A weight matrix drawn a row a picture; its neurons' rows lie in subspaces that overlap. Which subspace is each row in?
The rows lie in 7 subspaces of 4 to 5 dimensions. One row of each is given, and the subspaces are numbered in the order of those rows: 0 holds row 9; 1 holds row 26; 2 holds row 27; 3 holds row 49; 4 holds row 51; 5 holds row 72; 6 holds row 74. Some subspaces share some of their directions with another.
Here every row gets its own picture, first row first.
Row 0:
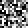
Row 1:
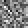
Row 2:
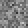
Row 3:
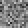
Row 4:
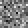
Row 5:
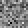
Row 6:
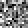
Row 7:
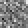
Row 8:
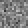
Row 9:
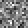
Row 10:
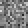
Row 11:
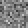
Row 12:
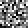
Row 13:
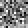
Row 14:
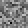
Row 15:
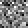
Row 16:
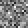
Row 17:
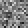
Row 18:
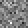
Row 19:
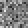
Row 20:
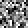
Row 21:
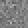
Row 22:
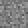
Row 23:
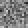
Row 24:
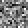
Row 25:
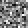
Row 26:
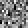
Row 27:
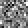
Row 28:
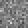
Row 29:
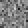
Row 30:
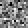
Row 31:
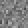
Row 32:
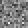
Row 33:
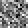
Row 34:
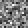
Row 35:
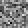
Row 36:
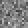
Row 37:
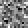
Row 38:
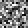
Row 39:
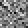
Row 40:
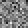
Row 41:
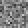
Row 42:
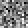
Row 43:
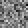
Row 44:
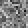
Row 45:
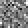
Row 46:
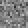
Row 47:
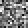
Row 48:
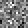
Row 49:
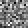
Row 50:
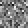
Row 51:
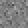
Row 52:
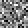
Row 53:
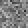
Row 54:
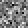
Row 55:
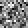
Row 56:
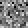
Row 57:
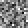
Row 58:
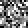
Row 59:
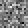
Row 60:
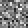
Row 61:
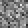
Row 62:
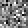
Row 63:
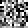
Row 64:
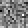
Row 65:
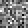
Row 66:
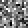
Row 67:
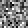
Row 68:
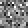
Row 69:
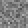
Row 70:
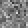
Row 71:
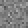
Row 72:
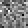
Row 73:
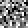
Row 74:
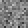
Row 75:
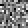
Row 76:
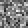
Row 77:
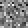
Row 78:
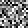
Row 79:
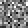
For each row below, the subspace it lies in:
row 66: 0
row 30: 2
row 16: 6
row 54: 2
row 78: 4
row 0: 1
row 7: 2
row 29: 1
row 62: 3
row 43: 4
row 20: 0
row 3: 3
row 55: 2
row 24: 0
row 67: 3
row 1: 5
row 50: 6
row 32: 1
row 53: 6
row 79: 2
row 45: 2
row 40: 2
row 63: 1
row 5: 3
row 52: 4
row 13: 5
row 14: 6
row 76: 3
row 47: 0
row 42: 0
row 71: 5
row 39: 5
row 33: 2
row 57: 1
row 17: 6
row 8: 3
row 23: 5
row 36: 1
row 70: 6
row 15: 5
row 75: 1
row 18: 5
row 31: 1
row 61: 2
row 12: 3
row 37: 2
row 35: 6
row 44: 6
